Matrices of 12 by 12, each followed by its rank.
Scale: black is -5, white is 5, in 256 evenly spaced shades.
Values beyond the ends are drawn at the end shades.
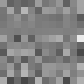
two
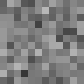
full rank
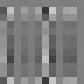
one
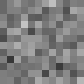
full rank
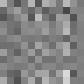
two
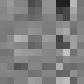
two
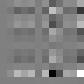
one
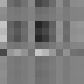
one
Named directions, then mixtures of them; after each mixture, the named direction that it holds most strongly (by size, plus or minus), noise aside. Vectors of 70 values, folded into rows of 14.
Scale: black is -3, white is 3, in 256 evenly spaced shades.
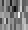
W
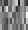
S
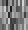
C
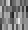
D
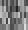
C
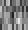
D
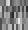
D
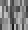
D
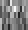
W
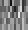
W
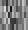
C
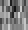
W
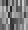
C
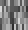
D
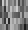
C
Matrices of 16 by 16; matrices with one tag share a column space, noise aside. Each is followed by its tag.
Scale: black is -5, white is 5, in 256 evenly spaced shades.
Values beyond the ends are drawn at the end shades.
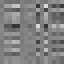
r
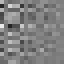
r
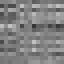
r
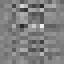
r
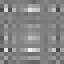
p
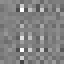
p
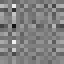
r
